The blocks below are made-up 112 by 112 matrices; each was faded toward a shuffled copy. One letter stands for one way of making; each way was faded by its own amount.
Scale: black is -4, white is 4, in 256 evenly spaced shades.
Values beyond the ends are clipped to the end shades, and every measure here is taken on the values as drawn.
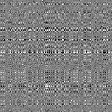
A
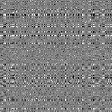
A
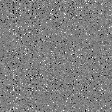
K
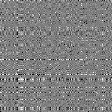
A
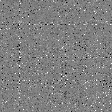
K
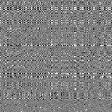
A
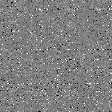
K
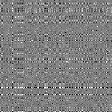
A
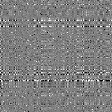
A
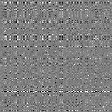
A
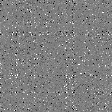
K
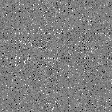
K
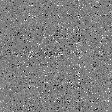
K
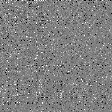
K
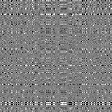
A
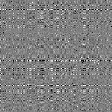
A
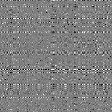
A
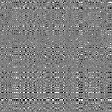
A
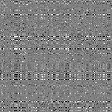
A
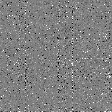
K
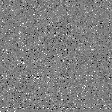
K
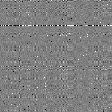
A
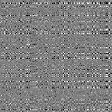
A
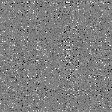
K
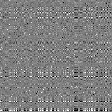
A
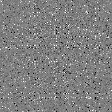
K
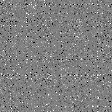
K
